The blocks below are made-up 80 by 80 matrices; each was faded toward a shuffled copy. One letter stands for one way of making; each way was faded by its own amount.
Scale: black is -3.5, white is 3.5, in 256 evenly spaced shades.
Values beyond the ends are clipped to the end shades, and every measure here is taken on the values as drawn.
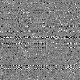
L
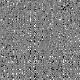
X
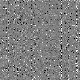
X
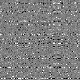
L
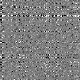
L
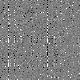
X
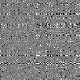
L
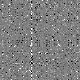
X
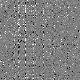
X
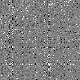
X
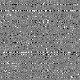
L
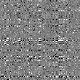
L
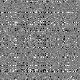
L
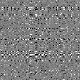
L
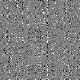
X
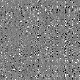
X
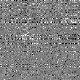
L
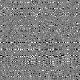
L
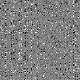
X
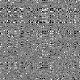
L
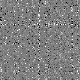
X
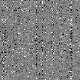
X
